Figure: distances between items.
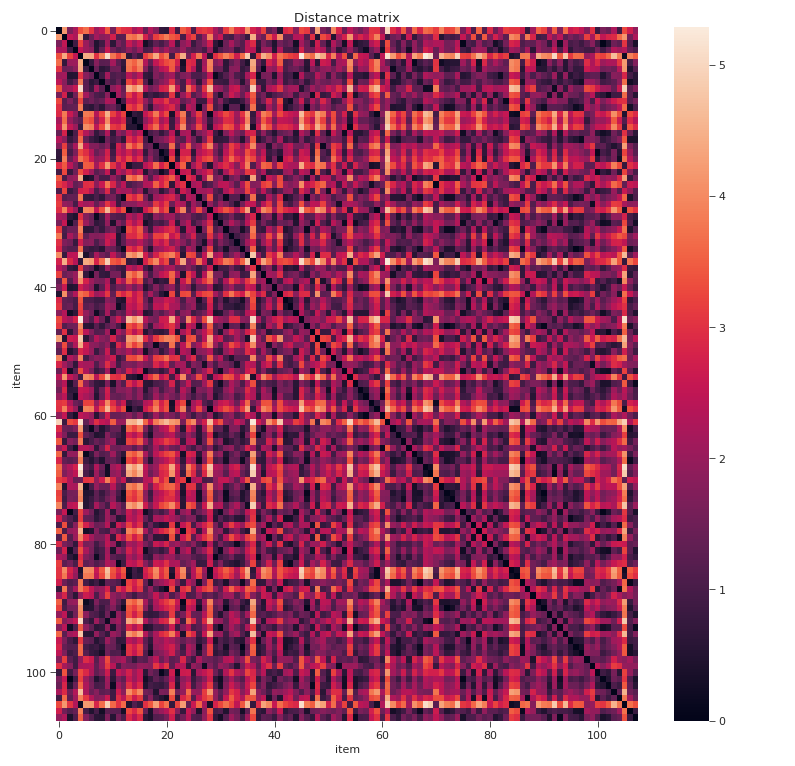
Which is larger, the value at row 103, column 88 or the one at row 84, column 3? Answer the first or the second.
the first
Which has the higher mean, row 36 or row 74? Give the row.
36
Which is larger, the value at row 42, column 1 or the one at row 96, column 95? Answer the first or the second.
the first
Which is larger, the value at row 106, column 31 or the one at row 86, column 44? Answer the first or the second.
the second
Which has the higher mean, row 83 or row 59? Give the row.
59
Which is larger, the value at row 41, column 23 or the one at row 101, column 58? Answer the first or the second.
the first
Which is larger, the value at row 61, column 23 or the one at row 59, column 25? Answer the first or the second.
the second
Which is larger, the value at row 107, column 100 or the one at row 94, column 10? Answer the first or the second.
the second
